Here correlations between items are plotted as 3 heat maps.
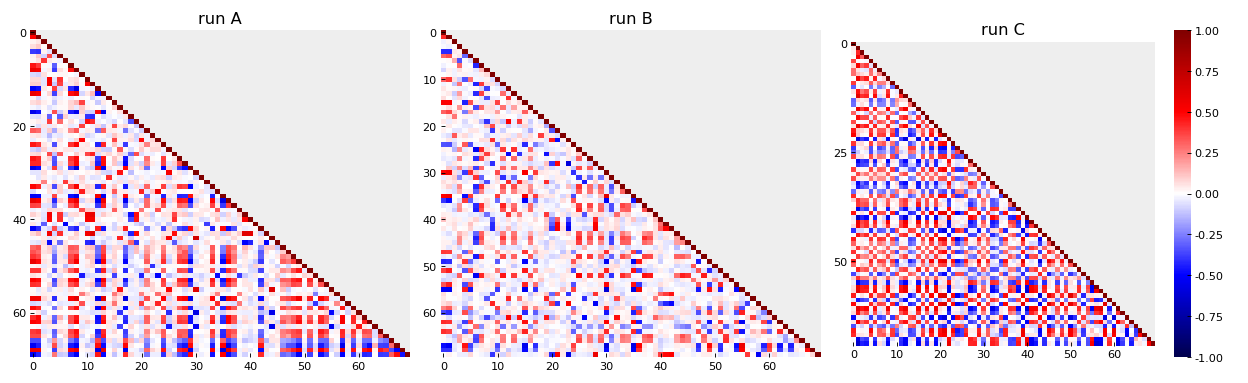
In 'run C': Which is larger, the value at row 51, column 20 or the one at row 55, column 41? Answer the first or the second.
the first
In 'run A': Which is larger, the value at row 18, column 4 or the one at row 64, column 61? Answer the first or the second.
the second
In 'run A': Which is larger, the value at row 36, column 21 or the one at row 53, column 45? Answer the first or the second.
the first
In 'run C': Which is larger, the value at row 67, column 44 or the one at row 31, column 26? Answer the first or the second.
the second
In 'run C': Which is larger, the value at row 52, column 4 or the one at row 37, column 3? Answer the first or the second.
the second
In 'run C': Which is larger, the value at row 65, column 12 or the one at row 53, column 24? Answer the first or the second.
the second
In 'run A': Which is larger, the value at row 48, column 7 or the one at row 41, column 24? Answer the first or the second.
the first
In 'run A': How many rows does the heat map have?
70
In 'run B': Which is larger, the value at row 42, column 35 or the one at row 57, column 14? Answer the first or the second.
the second
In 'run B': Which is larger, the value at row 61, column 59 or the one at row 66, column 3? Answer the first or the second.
the second
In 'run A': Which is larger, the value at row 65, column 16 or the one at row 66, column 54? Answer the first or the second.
the first
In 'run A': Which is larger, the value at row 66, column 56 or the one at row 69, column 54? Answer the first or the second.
the first
